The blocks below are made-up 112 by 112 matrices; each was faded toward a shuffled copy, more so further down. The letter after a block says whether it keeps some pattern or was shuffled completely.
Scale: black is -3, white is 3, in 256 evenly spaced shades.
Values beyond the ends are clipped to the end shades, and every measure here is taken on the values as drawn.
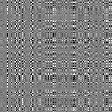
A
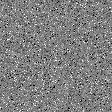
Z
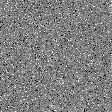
Z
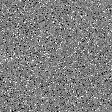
Z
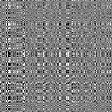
A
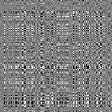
A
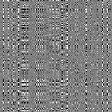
A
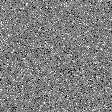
Z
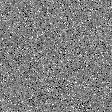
Z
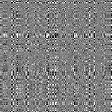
A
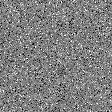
Z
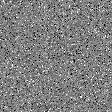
Z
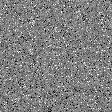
Z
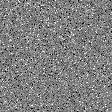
Z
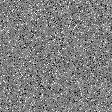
Z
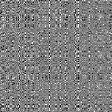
A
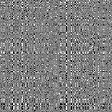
A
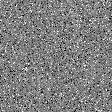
Z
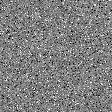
Z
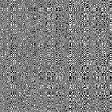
A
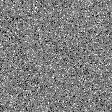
Z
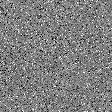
Z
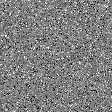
Z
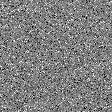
Z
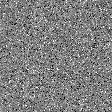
Z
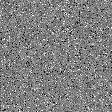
Z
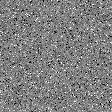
Z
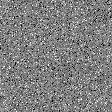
Z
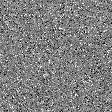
Z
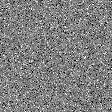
Z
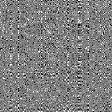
A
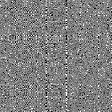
A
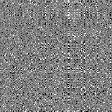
A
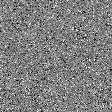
Z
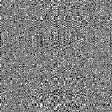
A
